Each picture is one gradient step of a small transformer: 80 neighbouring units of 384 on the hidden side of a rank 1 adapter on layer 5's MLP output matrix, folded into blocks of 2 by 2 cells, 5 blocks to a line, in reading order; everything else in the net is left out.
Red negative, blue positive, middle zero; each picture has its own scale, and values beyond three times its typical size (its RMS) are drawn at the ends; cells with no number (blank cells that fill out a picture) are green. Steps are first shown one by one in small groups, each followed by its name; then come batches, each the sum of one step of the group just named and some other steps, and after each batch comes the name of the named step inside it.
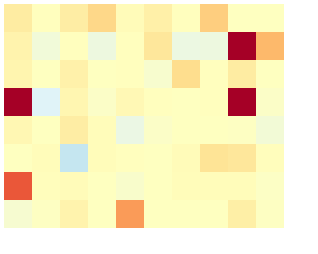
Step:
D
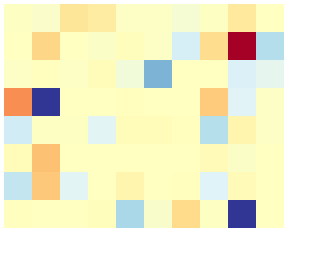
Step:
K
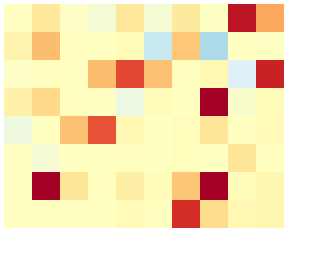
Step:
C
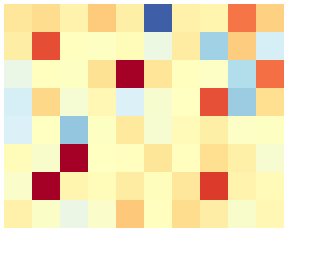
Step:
C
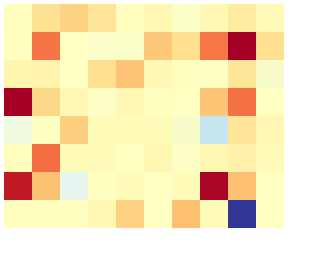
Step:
K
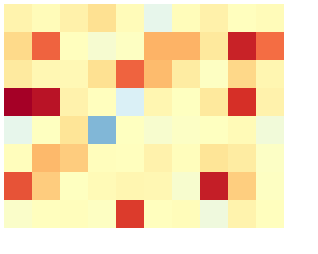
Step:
D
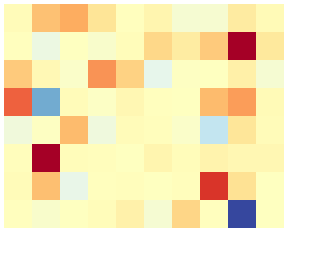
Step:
K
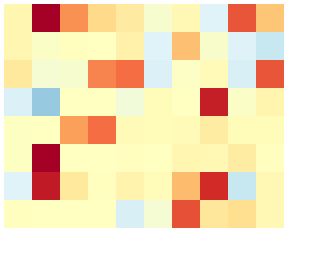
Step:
C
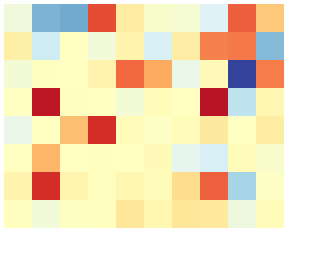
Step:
C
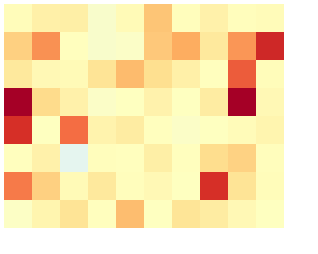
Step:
D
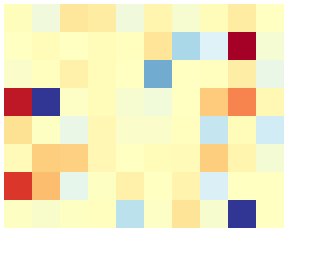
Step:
K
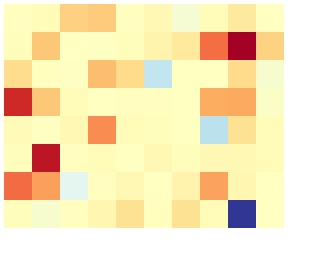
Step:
K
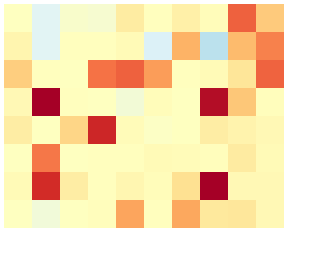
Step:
C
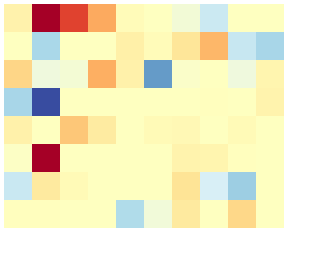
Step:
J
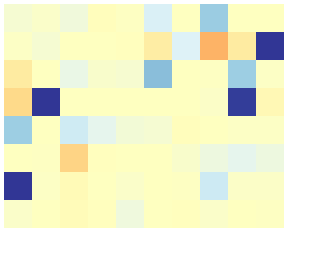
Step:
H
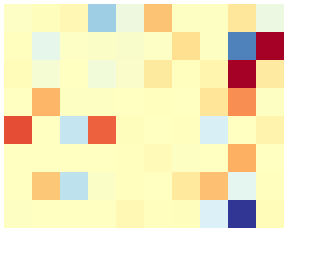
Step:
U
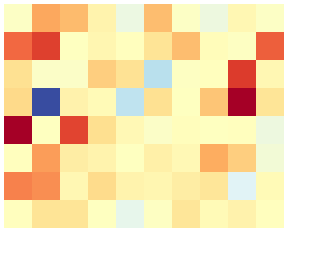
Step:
J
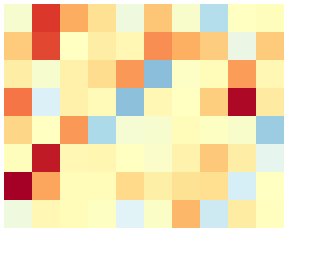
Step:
J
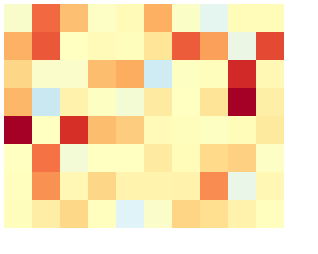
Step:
J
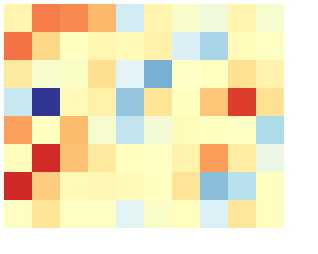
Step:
J
